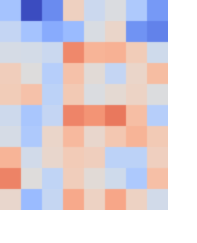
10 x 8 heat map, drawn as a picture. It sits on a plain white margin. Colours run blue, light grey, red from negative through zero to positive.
Seam: horizontal, 20% of the way down, the bottom part higher. Ninth with the lowest average: top left. Calmest part: bottom middle.
